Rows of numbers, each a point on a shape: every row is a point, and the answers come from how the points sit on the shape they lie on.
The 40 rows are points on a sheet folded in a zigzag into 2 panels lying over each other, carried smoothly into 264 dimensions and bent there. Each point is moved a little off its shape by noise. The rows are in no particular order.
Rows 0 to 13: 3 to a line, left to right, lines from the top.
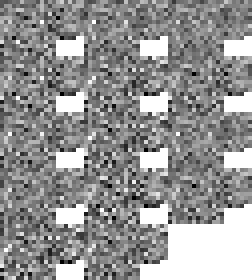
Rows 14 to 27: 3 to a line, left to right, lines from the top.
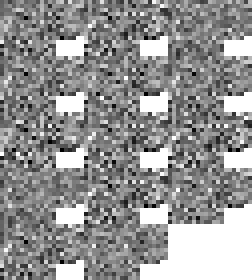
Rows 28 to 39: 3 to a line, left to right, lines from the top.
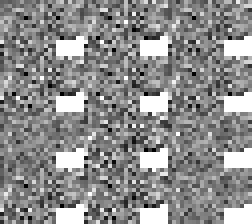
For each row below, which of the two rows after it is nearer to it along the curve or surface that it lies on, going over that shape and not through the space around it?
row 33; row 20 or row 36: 20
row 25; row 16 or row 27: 27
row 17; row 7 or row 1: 7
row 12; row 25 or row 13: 25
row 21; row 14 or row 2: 14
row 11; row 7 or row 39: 7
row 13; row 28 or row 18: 28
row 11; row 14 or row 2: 14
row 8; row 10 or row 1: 1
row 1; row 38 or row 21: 21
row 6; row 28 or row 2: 2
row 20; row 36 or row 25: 25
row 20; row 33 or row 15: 33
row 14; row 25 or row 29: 29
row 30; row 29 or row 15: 15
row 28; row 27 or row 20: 20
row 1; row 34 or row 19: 19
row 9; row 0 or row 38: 38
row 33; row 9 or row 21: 9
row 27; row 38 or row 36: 36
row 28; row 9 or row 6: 9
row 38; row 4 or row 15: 15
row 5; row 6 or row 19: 19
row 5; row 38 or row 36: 38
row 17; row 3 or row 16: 16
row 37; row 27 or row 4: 4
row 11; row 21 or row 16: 16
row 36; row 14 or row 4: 4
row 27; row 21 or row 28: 21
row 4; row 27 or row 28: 27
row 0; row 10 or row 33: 10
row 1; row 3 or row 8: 8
